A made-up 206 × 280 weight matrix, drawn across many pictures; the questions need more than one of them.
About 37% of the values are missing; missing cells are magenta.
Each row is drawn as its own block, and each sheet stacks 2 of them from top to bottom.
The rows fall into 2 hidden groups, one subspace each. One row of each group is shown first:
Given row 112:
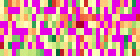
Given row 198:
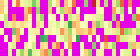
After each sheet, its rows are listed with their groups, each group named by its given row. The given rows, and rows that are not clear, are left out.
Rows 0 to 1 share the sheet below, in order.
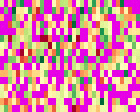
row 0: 198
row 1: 112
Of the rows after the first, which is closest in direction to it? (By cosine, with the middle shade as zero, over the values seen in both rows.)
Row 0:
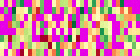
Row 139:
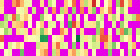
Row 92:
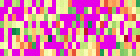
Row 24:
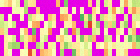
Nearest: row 24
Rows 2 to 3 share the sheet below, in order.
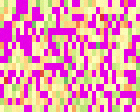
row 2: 112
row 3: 112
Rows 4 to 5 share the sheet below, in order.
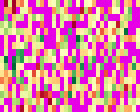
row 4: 198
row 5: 198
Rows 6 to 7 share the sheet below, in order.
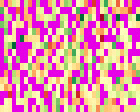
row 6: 112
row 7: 198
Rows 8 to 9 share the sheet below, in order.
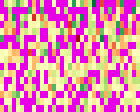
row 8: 198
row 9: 112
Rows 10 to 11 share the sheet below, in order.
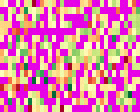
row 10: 112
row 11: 112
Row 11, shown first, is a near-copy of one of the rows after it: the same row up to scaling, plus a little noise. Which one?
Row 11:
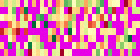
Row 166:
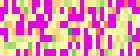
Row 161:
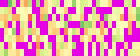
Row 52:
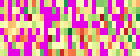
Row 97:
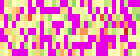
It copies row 166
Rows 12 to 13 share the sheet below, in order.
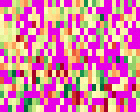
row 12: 112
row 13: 112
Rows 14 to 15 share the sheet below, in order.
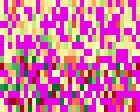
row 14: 198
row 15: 112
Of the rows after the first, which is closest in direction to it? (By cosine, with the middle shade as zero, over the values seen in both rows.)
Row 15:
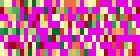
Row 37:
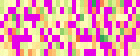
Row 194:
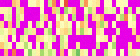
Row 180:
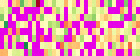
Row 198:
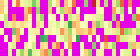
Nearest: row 194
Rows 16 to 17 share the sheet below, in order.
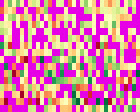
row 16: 112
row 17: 112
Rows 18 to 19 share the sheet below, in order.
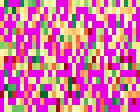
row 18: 198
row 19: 198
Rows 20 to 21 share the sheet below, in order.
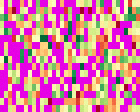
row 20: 198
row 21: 198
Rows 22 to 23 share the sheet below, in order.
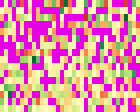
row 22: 112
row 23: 198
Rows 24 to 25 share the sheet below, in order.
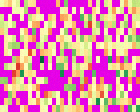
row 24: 112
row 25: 112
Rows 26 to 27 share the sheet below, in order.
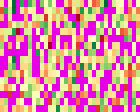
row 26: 198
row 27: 198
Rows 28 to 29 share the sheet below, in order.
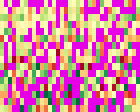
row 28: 198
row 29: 198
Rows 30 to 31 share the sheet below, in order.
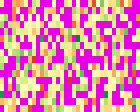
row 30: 198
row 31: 198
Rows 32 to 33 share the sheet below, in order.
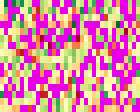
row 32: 198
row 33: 198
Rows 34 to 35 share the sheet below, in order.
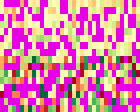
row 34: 198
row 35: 198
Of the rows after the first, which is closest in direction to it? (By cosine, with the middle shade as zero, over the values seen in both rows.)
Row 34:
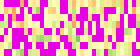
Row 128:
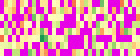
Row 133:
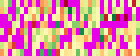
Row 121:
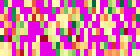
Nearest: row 128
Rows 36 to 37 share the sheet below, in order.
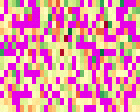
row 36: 112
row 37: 198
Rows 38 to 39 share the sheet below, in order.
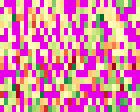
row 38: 112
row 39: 198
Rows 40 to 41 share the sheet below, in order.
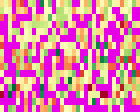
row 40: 112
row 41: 198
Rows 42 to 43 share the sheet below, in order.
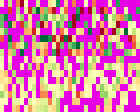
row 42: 198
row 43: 198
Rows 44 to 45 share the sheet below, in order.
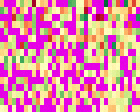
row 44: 112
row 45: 198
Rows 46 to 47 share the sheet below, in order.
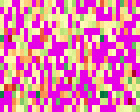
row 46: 198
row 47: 198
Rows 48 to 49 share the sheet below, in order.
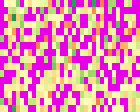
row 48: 198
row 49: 112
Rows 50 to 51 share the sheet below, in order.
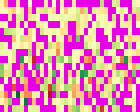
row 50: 198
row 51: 112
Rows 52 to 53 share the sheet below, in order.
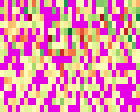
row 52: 112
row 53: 112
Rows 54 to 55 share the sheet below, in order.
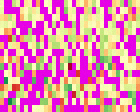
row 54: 198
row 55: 112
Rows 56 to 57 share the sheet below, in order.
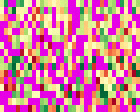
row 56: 198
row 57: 198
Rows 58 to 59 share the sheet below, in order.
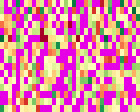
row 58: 198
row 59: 112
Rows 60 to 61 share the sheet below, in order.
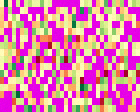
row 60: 198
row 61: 112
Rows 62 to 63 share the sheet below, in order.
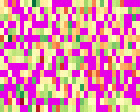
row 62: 198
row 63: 112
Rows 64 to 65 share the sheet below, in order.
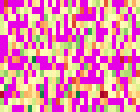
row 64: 198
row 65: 198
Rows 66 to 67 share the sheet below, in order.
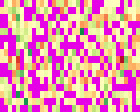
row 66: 112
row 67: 112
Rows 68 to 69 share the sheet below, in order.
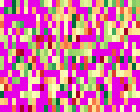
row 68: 198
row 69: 198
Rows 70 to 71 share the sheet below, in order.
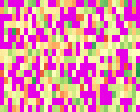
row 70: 198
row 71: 112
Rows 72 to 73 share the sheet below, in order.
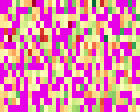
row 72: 198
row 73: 112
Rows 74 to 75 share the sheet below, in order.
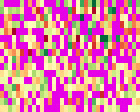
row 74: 198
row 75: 198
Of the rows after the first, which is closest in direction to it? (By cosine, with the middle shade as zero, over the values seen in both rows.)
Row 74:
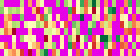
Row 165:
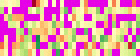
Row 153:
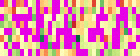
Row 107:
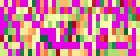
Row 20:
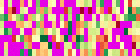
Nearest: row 165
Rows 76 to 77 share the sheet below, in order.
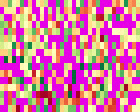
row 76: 112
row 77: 198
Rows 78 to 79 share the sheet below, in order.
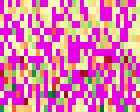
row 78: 112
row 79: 112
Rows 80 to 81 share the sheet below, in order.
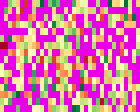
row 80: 112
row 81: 112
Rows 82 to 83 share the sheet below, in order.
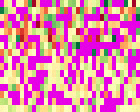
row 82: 112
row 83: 198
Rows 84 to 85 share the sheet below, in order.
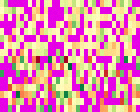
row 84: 198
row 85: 112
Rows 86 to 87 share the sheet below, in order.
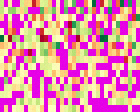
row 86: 198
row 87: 112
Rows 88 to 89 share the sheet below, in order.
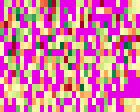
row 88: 112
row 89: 112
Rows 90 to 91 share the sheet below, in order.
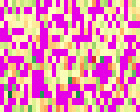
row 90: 198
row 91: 198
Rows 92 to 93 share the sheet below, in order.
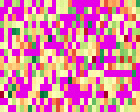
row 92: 112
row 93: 198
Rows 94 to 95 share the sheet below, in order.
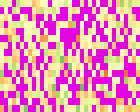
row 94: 198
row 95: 112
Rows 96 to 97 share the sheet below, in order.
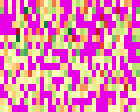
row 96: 112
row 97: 112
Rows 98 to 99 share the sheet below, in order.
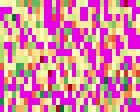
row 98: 112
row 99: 112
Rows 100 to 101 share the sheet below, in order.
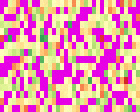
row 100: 198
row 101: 112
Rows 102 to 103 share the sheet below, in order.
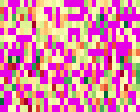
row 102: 112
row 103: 112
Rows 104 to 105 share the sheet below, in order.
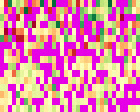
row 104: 112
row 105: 112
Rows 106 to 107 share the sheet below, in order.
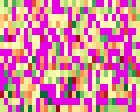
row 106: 198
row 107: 198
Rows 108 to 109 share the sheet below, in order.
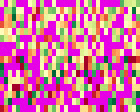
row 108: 198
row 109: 112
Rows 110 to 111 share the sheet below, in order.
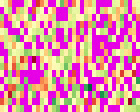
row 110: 112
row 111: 198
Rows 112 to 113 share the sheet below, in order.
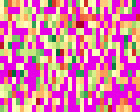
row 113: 198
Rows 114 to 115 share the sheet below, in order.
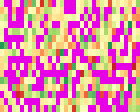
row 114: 112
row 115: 198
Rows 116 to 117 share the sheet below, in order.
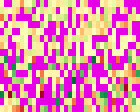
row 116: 112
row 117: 198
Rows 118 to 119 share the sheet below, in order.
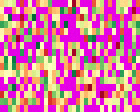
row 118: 198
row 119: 198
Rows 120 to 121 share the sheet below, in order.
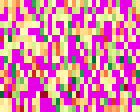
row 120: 198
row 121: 198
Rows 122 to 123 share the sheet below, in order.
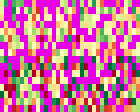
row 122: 198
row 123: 198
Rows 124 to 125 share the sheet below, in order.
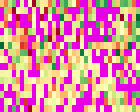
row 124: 112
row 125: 112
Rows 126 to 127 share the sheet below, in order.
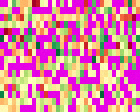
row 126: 198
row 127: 198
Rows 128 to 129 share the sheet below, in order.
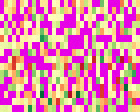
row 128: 198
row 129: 198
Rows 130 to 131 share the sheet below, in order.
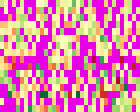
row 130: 198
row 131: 198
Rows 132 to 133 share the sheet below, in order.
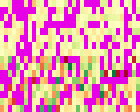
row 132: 112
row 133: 112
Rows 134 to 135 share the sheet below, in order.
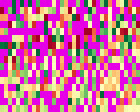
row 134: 198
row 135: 198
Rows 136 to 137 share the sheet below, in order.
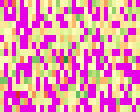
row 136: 198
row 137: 112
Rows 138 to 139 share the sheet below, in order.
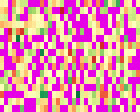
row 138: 112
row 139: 198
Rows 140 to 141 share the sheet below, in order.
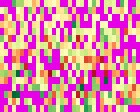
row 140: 198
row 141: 112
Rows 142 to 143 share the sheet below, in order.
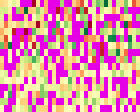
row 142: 112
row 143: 198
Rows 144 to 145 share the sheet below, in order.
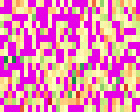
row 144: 198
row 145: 198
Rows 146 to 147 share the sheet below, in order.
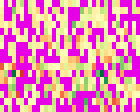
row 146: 198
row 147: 112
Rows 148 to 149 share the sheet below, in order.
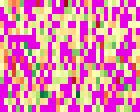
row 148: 112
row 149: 198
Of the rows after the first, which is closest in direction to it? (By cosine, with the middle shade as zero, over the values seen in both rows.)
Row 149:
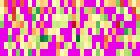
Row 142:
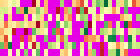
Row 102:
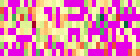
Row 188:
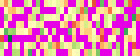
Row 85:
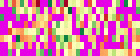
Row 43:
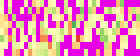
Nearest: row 188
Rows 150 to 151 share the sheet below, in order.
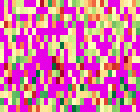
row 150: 112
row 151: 112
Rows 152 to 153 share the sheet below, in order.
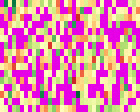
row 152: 198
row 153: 198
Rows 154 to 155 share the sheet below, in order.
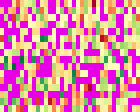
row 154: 198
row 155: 198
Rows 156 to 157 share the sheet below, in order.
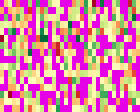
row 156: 198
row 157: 198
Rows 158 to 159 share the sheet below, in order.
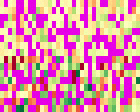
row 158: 198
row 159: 198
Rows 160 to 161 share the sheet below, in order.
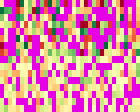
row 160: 112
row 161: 112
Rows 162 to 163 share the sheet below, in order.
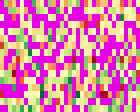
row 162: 112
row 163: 198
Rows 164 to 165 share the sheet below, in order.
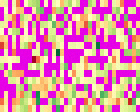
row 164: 112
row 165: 198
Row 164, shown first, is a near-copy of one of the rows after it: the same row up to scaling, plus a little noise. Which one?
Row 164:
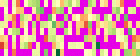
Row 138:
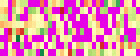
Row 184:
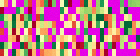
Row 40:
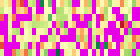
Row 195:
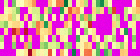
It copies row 40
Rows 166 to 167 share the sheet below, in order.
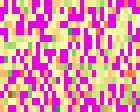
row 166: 112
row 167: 198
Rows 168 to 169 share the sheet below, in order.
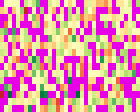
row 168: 112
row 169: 198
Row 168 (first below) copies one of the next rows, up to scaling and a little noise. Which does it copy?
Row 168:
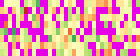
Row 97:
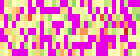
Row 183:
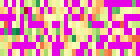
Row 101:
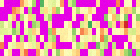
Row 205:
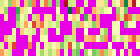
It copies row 183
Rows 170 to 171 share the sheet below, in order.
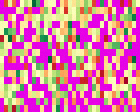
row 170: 198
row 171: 112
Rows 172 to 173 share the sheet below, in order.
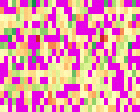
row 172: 198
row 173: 198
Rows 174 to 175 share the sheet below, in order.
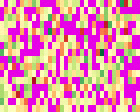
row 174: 112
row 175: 112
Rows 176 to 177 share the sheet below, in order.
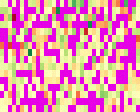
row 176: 112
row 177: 198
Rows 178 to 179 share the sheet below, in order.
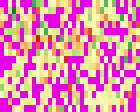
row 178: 198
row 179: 112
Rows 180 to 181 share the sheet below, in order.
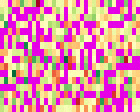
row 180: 112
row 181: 112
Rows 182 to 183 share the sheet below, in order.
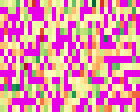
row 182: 198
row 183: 112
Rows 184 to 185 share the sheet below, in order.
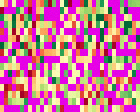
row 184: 112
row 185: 112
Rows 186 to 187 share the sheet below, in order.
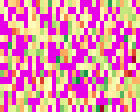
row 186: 112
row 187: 112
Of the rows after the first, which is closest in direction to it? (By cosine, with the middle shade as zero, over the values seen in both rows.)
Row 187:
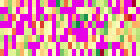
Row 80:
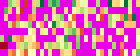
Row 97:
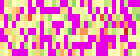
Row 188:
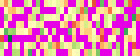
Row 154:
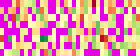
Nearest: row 80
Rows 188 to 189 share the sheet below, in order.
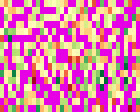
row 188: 198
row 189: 112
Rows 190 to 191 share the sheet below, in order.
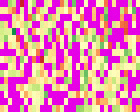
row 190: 112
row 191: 112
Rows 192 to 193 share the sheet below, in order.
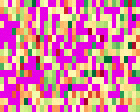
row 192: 198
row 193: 112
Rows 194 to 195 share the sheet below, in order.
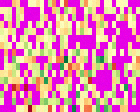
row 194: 112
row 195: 112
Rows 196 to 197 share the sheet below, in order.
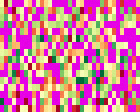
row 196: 198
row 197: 112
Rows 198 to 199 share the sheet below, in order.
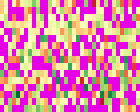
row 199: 112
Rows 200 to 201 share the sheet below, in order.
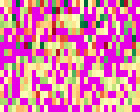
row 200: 112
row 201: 198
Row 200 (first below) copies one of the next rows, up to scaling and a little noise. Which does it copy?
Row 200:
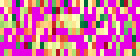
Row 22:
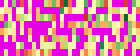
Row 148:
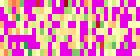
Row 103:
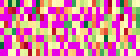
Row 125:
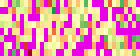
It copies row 125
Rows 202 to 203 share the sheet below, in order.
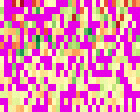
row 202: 198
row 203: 198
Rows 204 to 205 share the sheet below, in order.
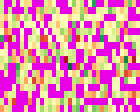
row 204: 198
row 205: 112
